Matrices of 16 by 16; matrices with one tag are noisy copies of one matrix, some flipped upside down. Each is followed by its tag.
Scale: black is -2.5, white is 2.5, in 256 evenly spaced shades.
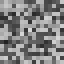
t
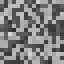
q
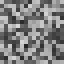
q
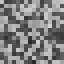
q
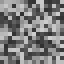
t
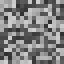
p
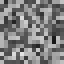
q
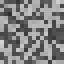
q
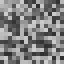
t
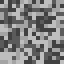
t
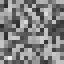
q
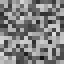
p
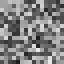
t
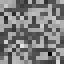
p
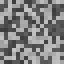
q
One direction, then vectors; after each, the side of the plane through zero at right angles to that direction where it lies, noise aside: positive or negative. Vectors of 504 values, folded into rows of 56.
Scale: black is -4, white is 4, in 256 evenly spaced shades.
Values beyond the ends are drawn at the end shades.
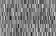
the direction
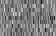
positive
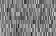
positive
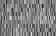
negative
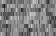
negative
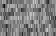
negative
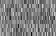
positive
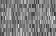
negative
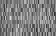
negative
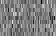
positive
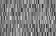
negative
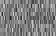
positive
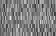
negative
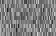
positive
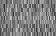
negative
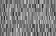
negative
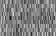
positive
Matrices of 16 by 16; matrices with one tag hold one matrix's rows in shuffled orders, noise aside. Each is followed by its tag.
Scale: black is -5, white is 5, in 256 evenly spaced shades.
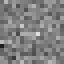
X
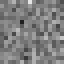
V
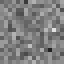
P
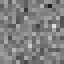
P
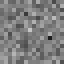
P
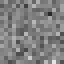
P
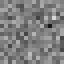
P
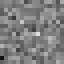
X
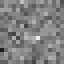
X
